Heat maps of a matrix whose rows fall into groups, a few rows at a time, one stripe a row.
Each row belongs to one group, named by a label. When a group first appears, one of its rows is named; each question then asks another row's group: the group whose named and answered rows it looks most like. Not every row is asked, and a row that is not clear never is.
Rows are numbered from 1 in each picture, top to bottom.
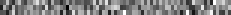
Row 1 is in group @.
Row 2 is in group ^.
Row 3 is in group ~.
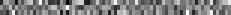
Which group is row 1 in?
^
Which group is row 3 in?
~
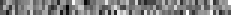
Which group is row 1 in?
^
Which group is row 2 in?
^
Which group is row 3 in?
~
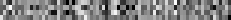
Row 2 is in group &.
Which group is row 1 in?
^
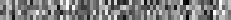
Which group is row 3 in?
@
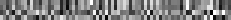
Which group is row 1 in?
~
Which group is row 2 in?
~
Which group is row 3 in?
@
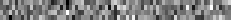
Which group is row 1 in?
^
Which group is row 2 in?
~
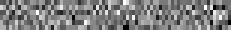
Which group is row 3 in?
@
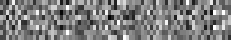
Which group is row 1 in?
~
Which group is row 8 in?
&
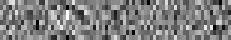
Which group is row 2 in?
^
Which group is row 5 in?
&
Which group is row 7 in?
&
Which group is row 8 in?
^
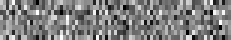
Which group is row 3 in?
@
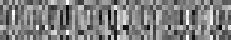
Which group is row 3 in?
~
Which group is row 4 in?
~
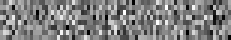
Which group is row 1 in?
&
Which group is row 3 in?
&
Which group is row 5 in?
&
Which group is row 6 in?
^
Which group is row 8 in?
^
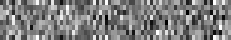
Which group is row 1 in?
@
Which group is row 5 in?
~
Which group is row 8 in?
@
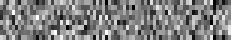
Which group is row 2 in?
&
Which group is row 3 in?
~
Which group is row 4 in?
@
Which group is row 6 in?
^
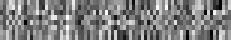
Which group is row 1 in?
&
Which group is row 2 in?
&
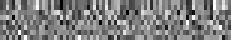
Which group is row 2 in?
@
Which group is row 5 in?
~
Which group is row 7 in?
&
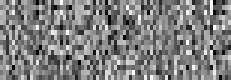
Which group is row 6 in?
@
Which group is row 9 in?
~
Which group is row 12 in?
^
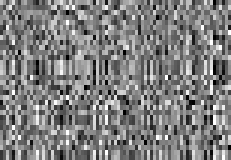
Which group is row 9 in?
~
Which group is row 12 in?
^
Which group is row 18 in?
^
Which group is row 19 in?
~
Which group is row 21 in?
^
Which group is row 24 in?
@
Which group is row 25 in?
@
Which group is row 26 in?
~
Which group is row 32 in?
@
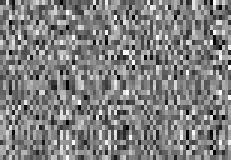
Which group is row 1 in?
@
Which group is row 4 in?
&
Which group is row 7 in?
@
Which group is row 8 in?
&
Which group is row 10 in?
&
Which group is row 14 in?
&
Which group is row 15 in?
~
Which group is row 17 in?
^
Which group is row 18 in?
^
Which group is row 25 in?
^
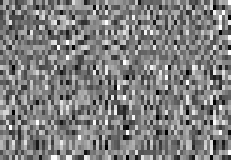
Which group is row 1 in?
^
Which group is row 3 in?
@
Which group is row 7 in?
~
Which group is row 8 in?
^
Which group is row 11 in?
^
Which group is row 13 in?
&
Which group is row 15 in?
@
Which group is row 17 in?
~
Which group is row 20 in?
~
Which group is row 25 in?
@
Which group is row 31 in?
^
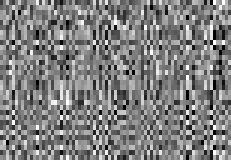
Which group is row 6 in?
~
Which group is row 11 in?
~
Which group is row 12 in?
^
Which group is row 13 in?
&
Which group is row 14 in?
~
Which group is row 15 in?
&
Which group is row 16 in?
~
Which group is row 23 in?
~
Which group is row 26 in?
@
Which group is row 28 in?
@
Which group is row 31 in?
@
